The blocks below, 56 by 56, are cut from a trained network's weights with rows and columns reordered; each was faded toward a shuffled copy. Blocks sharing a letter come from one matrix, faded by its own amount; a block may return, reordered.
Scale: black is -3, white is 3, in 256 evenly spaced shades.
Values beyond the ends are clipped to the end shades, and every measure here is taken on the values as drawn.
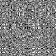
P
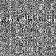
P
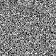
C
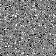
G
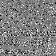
G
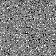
G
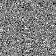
C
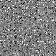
G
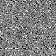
C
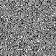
C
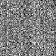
P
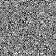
C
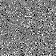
G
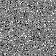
G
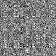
P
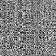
P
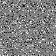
G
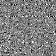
C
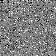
G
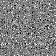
G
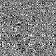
C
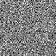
C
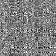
P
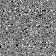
G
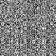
P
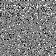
G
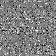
G
